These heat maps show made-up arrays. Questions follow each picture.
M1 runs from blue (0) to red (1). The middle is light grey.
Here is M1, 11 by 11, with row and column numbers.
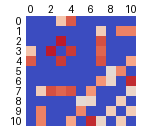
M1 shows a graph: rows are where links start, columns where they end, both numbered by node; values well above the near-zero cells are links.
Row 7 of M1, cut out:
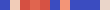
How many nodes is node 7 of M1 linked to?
6
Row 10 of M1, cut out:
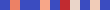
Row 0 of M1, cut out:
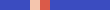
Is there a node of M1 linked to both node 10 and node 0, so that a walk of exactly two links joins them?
yes
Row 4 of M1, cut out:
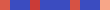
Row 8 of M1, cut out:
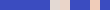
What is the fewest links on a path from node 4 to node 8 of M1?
3
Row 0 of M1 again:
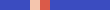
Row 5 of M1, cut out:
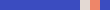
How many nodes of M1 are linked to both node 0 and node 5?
0
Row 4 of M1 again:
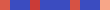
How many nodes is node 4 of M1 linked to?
4
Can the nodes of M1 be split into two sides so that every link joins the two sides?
no
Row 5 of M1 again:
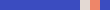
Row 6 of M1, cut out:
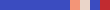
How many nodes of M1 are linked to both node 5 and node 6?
1
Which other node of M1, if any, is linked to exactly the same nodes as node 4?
none
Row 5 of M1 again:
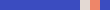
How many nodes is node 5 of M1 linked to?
2
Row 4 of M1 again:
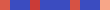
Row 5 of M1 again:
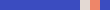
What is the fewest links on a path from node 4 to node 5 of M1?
3
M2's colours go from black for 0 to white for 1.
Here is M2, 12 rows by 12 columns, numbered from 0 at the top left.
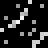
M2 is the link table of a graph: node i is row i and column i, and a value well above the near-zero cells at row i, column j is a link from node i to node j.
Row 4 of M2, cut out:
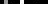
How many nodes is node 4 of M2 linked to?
2
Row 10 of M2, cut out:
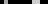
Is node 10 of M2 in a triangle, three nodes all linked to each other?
no
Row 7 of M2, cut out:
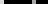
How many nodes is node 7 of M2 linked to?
2
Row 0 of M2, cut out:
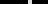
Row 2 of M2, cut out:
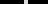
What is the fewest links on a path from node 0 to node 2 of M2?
6
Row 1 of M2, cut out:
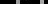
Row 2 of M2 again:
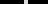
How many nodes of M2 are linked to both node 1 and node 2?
0
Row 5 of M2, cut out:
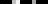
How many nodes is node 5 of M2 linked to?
3
